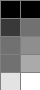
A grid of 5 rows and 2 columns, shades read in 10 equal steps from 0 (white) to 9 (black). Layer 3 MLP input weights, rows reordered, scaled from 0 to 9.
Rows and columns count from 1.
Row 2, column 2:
5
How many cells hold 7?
1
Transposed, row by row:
9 7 5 5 1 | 9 5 4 3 0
